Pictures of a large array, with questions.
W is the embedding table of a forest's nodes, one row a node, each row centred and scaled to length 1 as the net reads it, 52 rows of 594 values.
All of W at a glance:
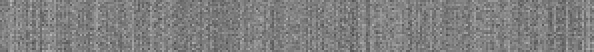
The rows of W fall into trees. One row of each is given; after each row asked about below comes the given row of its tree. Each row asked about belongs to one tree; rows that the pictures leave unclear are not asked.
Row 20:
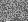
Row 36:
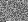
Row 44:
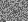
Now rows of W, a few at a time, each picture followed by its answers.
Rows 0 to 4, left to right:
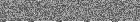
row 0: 20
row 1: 36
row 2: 44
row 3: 20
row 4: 36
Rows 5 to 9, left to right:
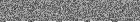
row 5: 44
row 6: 20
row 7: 44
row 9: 20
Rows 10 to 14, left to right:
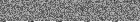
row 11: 44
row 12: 20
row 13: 44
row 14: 44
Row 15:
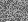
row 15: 20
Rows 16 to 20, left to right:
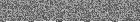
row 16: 20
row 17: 44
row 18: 20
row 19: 20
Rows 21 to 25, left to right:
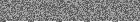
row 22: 20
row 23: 44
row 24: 44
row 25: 44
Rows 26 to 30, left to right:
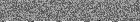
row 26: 20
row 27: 44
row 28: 20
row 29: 20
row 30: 20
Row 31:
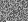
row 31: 44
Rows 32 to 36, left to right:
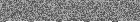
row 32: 36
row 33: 44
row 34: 20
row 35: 20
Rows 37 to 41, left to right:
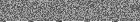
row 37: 44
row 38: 20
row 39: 44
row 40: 44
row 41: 20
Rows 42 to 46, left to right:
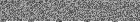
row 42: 44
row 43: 44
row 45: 20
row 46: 20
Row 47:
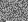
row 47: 44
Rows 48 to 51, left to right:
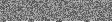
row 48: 44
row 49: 44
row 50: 36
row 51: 20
